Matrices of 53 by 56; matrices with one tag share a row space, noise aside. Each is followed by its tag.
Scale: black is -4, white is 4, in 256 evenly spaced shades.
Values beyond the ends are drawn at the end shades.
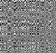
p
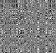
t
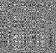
p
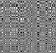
t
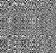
p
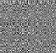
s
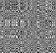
t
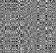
t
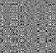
t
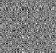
s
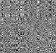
t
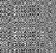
p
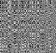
p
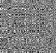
p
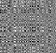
p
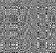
t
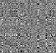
t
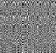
s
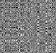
t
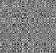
s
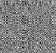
s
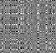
t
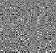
t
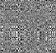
t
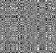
t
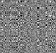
t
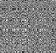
s
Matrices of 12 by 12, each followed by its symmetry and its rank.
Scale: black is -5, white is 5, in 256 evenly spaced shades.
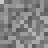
symmetric, full rank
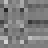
neither, rank two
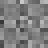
antisymmetric, rank two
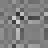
antisymmetric, rank two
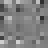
antisymmetric, rank two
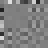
antisymmetric, rank two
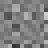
antisymmetric, rank two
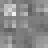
symmetric, rank two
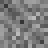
symmetric, full rank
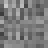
neither, rank two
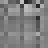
neither, rank two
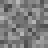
symmetric, full rank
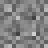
symmetric, rank two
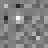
symmetric, rank two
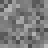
symmetric, full rank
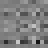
neither, rank two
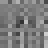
neither, rank two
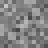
symmetric, full rank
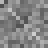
symmetric, full rank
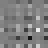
antisymmetric, rank two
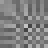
symmetric, rank two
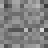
neither, rank two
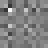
symmetric, rank two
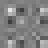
symmetric, rank two
